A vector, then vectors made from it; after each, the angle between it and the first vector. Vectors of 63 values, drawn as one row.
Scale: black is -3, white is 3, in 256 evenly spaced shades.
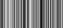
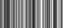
partly opposed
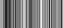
nearly opposite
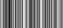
nearly opposite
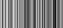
orthogonal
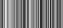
nearly parallel
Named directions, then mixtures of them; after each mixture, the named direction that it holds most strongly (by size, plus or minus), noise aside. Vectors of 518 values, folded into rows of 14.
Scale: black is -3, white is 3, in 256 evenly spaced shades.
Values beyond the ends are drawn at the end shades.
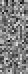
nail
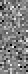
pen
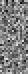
nail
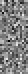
nail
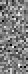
pen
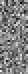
nail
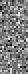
pen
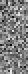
nail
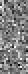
pen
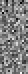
nail
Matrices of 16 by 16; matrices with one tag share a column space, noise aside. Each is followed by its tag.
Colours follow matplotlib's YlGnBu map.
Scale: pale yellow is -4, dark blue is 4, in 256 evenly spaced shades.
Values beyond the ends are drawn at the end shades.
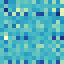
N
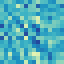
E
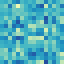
E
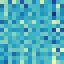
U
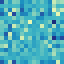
N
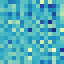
U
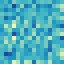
E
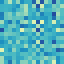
U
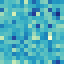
N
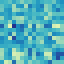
E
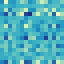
N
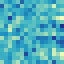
E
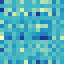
N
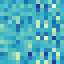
E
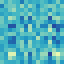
E
